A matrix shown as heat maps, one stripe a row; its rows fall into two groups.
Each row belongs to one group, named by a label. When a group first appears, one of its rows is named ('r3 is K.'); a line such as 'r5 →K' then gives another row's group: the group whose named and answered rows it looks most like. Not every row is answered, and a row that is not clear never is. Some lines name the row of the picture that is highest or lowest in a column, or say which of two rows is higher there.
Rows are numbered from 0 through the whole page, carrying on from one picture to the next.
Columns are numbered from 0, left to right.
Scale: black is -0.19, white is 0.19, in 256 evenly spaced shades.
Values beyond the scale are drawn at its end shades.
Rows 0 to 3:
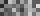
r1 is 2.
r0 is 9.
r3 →2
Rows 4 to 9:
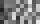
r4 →2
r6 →2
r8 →9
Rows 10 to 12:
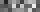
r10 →9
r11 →9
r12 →2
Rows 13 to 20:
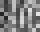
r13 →9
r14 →9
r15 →9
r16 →2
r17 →9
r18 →9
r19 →2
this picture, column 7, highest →15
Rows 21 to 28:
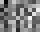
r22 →9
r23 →2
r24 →9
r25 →2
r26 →9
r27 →9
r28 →9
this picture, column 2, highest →26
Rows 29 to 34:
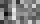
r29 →9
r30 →9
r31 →9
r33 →9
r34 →2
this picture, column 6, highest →30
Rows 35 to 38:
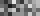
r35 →9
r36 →2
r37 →9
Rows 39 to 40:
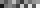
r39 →9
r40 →2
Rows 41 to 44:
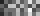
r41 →2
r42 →9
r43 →2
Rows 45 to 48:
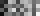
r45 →9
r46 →2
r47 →9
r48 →2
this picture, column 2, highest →45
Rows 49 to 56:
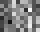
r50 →9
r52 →9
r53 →2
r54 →2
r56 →2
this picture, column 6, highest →49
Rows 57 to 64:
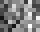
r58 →9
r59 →9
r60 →2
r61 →2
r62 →9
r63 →2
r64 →2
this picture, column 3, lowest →63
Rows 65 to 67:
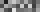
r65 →9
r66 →2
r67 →9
